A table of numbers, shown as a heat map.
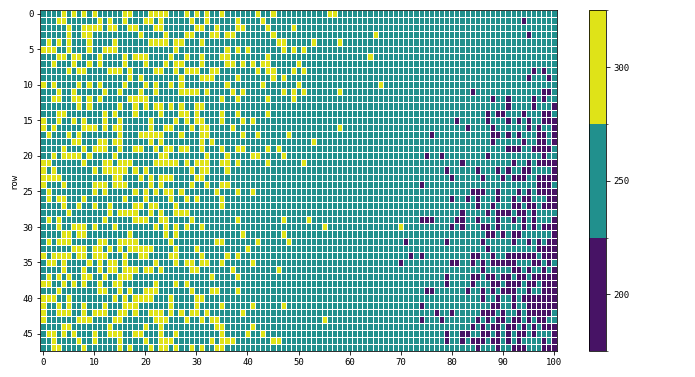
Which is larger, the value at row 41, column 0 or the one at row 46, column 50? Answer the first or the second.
the first
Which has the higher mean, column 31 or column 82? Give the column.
31
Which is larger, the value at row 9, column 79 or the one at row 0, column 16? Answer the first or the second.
the second
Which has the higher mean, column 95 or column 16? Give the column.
16
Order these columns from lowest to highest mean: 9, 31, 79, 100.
100, 79, 9, 31
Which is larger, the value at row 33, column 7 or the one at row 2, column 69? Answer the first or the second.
the first
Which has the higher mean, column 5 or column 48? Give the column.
5
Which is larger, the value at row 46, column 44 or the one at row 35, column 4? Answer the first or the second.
the second
